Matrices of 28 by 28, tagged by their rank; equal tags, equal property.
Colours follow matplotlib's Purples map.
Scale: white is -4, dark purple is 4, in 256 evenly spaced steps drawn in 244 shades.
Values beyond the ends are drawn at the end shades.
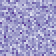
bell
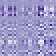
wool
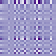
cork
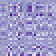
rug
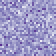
bell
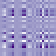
cork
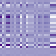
cork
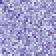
bell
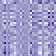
wool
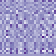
rug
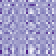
wool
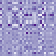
rug
